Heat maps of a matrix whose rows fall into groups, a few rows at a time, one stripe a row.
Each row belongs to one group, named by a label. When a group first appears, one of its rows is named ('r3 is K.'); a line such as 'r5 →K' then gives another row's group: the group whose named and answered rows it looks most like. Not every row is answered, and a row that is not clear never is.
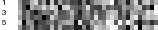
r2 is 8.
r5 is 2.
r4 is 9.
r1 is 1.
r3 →9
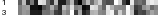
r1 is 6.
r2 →2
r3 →2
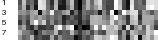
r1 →6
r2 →6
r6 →2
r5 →1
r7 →9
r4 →1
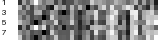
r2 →2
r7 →9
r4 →9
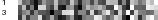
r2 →6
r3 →2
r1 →9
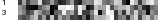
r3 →2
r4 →1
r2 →2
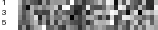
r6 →6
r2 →8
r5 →1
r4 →8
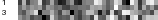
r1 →6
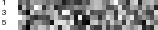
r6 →8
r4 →2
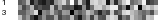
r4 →9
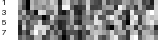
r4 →9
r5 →6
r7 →1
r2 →8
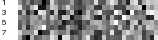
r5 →1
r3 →6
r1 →9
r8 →8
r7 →8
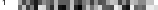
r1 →9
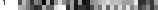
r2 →2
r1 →2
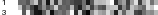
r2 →9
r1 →1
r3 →2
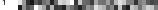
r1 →2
